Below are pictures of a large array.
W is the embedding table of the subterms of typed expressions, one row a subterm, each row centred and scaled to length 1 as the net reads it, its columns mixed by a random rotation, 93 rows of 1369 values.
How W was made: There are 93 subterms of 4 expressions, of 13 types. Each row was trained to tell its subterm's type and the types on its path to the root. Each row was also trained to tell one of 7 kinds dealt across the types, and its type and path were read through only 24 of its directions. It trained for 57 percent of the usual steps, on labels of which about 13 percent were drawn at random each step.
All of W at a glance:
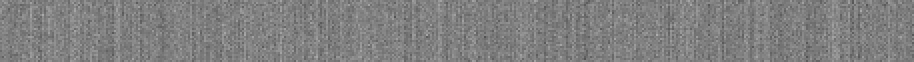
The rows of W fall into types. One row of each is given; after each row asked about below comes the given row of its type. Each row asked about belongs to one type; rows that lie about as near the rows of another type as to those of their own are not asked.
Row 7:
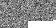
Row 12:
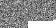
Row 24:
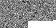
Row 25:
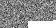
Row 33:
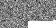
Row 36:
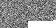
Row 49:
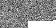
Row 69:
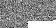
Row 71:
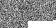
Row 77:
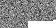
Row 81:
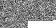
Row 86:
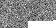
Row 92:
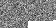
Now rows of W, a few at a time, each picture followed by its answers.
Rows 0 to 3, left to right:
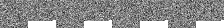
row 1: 33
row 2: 49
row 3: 25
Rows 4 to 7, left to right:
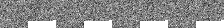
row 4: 86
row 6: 7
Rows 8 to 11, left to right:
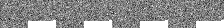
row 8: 81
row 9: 77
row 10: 71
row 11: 12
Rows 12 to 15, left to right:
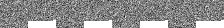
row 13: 69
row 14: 92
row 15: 69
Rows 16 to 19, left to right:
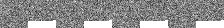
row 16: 92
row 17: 12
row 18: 12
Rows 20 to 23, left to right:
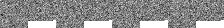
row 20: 25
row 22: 33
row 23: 25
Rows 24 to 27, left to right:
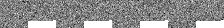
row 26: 92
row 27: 71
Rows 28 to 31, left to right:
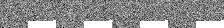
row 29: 33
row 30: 77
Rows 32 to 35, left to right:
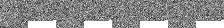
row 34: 92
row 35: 12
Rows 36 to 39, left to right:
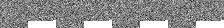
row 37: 12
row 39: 25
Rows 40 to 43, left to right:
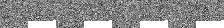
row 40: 12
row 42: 33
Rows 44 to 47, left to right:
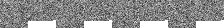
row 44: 33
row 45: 36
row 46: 25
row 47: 7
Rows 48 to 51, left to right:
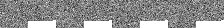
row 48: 71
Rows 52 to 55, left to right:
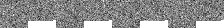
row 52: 77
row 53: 71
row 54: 36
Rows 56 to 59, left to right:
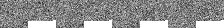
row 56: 36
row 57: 36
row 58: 77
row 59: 49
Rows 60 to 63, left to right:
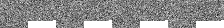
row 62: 92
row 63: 86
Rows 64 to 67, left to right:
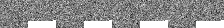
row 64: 71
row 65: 86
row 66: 49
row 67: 36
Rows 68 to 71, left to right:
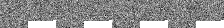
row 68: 7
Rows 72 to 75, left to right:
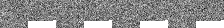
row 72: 49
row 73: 25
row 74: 7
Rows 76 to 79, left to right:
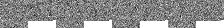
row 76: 86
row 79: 92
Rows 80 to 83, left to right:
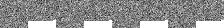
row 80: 12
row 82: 92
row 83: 77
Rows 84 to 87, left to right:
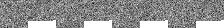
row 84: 86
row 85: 86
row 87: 36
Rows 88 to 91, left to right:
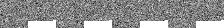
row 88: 25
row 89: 49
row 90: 69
